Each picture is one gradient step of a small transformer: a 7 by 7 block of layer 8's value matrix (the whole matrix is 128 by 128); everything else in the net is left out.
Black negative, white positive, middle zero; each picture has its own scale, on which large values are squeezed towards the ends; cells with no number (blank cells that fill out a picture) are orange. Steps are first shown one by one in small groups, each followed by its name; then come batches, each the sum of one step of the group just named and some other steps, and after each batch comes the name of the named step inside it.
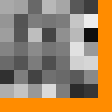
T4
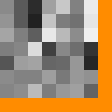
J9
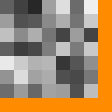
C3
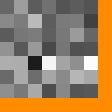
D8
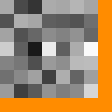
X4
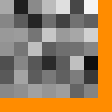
J9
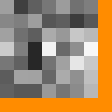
X4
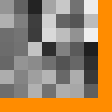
J9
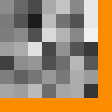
J9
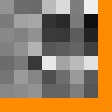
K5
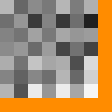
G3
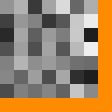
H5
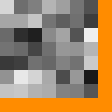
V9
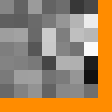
H5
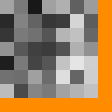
H5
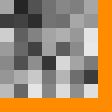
G3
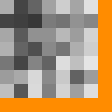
G3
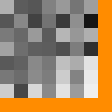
G3
